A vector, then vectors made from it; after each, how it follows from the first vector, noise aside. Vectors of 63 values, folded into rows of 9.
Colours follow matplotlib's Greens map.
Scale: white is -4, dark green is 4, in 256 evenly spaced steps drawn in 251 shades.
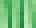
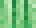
reversed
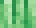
reversed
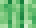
wrapped around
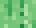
partly zeroed
